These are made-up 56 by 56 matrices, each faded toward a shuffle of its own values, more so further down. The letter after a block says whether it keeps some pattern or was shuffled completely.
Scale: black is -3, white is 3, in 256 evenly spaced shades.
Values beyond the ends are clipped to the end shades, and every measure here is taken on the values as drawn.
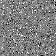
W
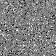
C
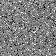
C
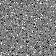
C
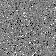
C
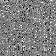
W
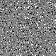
W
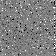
W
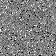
C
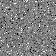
C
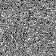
W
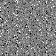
W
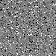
W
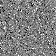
C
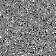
W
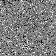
C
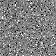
W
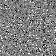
W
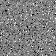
C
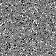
W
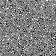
C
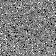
C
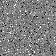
C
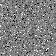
C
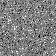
C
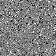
W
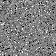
C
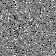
W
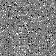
W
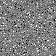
C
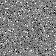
C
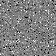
W
